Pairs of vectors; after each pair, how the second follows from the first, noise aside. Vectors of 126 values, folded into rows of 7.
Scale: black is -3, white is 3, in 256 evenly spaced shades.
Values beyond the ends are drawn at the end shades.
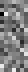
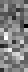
shuffled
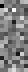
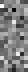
negated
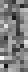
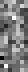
negated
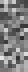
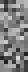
negated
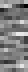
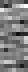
negated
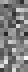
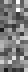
shuffled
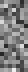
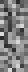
wrapped around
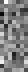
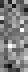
shuffled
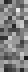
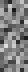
shuffled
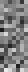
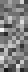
negated
